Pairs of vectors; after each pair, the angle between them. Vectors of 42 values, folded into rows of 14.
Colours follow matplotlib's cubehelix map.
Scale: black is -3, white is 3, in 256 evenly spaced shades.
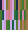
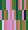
partly aligned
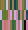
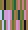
partly aligned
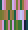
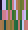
partly aligned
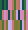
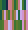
nearly parallel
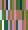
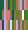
partly opposed
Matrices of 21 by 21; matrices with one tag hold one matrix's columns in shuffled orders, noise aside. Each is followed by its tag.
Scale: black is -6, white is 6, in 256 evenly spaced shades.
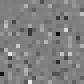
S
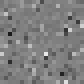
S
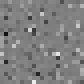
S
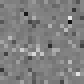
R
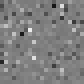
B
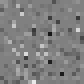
S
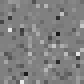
S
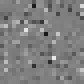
B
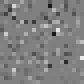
B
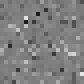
R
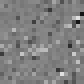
R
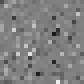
S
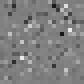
B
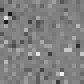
R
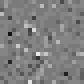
S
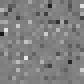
B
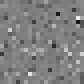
R
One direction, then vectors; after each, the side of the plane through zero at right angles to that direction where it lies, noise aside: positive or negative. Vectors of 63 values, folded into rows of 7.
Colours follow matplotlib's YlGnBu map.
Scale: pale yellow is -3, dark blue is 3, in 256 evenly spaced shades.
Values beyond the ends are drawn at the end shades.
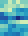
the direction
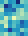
negative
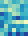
positive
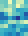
positive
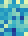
positive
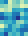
positive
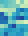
positive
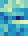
positive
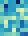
negative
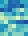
negative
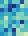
negative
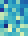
negative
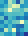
positive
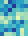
negative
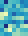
negative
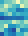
positive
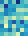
negative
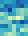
negative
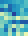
negative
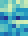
positive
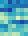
negative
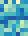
positive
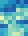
negative
